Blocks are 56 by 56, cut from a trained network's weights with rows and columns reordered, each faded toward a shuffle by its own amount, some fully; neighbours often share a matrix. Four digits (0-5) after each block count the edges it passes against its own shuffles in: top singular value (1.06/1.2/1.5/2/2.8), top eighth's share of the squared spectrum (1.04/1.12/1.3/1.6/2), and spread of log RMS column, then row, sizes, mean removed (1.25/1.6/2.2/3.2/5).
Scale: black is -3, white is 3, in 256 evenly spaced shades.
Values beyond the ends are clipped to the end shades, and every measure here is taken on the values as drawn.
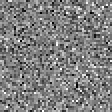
0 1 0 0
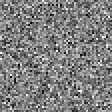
0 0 0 0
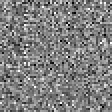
3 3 1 1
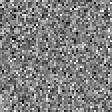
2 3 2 0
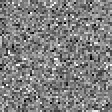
1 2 0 0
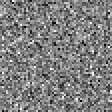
0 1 0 0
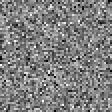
0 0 0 0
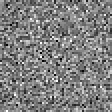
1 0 0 0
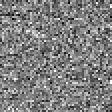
2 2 0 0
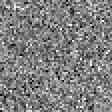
0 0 0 0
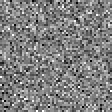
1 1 0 0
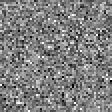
2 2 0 1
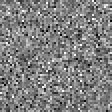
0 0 0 0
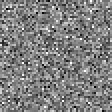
2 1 0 0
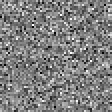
2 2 0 0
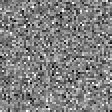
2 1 0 0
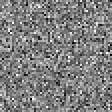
2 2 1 1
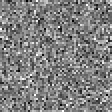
0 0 0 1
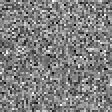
0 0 0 0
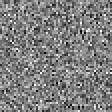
3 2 0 1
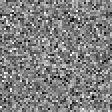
1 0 0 0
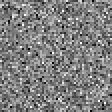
1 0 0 0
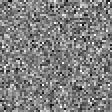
2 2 0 1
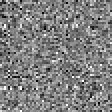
3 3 1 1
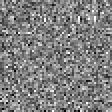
3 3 1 1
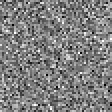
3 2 0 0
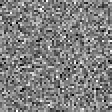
3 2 0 0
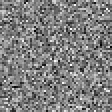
1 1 0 0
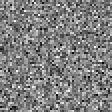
1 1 0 0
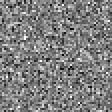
1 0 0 0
